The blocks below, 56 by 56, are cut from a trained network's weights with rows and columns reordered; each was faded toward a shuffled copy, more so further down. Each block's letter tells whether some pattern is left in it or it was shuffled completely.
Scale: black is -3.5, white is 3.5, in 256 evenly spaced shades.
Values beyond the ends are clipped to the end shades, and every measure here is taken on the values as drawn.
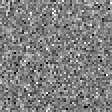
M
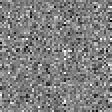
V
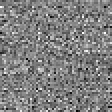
V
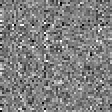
V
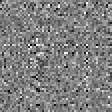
V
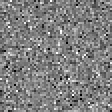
M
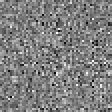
V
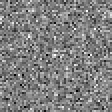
M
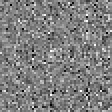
V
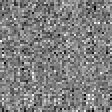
V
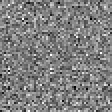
V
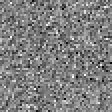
M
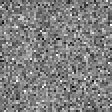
M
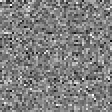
V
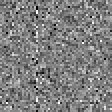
V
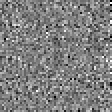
V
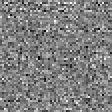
V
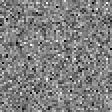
M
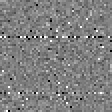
V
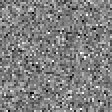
M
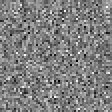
V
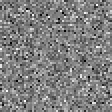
M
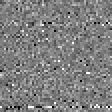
V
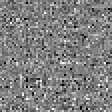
V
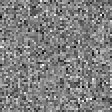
V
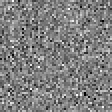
V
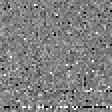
V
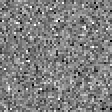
M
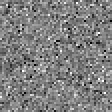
M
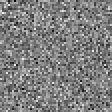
M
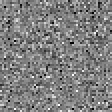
V
